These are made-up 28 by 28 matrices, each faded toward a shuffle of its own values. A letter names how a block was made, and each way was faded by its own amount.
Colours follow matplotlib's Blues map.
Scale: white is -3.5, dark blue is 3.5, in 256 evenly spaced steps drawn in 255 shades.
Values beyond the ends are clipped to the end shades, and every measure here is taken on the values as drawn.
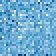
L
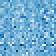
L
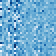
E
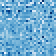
L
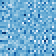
L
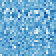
L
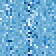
E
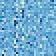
E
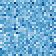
E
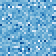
L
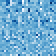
L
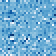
L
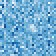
E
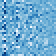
E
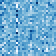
E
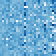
E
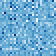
L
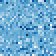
L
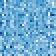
L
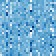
E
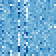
E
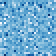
L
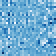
L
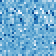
L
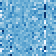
E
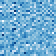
L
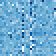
E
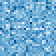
L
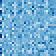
L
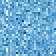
E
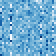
E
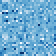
L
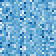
E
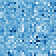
L
